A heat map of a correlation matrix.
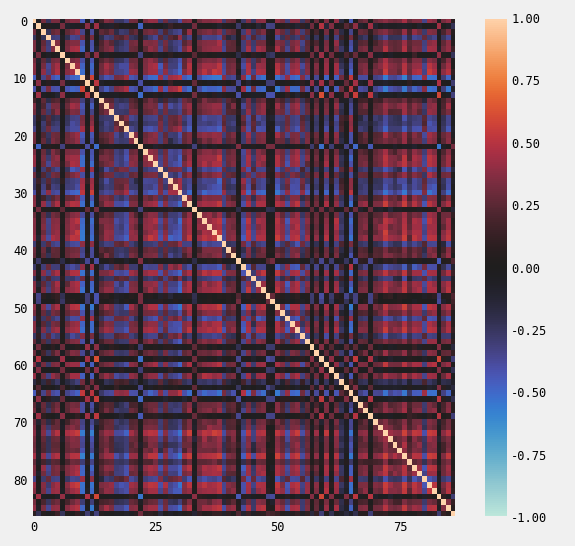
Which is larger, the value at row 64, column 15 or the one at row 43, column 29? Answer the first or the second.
the second
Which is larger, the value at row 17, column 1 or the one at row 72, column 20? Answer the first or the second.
the second
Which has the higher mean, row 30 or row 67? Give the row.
67
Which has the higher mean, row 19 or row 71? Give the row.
71
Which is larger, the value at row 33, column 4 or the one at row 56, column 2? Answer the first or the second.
the second
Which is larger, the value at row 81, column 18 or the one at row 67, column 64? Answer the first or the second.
the second
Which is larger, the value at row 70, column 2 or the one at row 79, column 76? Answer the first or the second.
the second
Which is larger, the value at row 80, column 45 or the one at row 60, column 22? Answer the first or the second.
the first
